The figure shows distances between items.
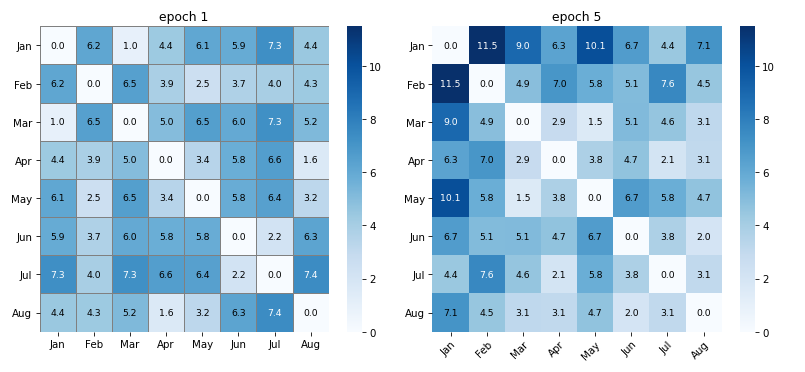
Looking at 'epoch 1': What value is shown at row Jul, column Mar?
7.3
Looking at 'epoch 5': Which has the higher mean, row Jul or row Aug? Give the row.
Jul
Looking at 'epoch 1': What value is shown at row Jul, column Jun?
2.2
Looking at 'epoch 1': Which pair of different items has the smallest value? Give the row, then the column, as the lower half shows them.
Mar, Jan
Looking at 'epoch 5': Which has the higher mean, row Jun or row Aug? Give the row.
Jun
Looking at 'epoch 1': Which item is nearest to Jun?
Jul
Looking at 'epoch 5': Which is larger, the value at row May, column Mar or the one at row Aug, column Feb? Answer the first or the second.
the second
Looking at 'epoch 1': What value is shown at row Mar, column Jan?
1.0
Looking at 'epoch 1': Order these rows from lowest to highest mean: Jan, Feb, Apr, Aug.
Apr, Feb, Aug, Jan
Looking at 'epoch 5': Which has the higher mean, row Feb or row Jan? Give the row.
Jan
